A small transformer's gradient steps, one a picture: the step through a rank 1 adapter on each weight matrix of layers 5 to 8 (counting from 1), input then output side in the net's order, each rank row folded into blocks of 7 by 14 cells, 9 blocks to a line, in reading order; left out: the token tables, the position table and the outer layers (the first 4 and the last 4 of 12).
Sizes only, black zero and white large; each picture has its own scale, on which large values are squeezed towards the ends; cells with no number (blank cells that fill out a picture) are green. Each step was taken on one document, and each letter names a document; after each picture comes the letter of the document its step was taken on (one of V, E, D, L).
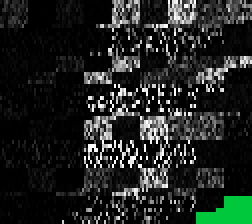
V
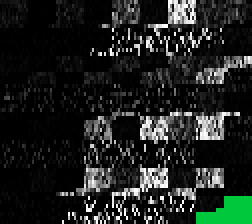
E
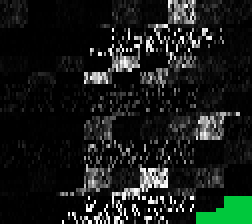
E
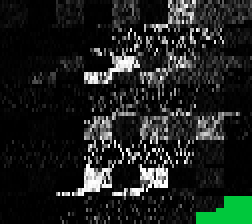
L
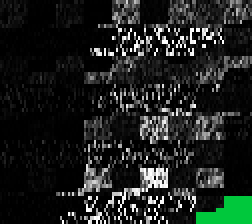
L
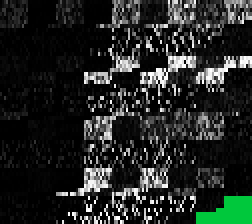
V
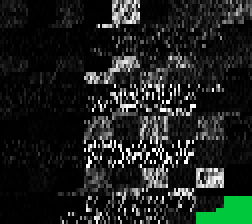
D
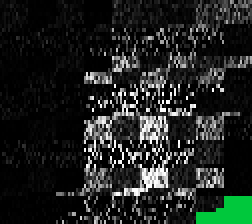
D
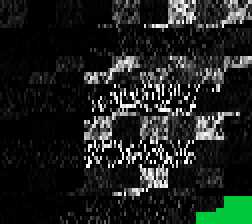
L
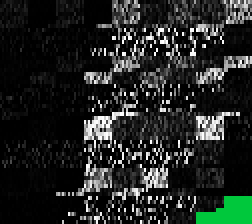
D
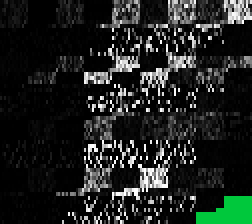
V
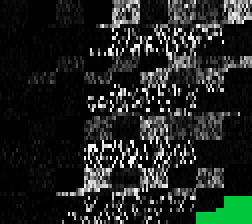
V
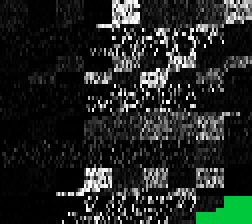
D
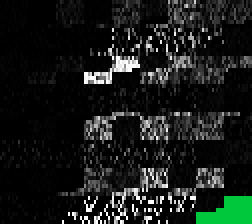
V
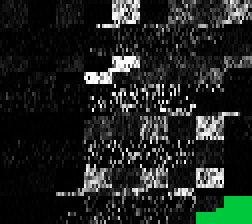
D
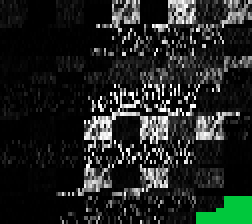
L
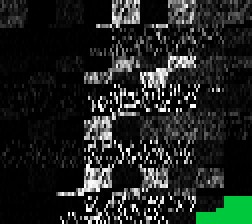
L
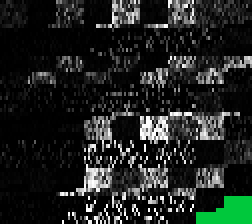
E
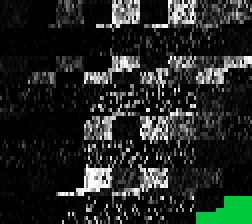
E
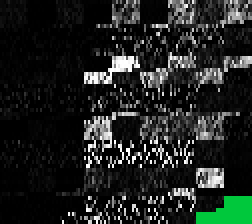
L
